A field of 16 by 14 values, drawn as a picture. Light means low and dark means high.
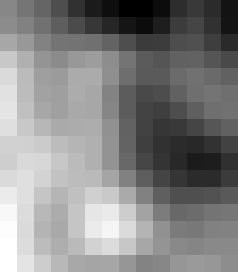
Slope: up to the top right. Mirror symmetry: none. Ninth with the lowest average: bottom left. Lone odd cells: none.
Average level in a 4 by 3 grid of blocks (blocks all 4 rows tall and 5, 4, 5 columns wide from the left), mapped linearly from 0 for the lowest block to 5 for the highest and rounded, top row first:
3 5 5 / 1 3 4 / 0 2 5 / 0 0 2
